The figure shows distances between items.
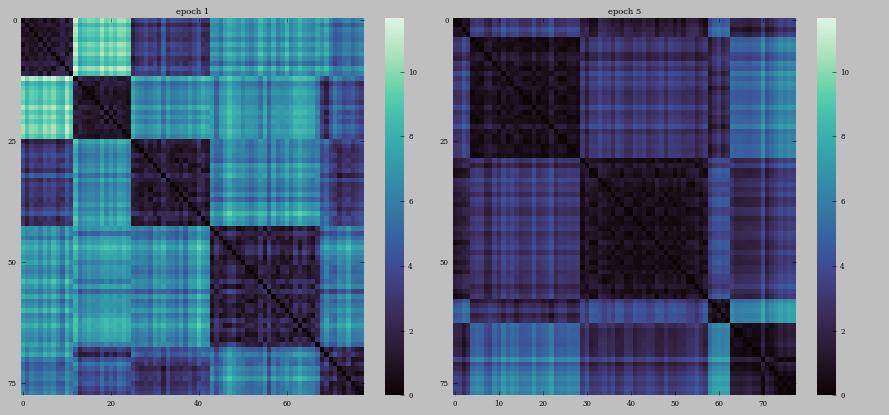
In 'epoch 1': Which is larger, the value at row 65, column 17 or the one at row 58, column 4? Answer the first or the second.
the first
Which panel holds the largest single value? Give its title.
epoch 1
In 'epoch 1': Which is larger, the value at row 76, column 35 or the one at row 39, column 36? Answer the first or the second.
the first
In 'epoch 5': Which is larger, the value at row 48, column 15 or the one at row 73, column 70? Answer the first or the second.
the first
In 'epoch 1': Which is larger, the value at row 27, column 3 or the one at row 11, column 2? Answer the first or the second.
the first
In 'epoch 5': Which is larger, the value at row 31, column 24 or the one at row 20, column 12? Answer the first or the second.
the first
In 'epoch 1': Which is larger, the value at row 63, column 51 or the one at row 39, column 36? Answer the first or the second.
the first
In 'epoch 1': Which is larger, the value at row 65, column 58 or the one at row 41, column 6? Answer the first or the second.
the second
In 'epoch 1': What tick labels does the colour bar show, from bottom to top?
0, 2, 4, 6, 8, 10
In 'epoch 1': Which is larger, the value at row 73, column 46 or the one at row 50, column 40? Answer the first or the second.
the second
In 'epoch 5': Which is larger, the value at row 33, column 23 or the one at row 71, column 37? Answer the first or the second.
the first
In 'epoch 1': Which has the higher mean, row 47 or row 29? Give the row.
47
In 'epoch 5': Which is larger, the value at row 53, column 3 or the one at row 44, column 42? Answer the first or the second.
the first
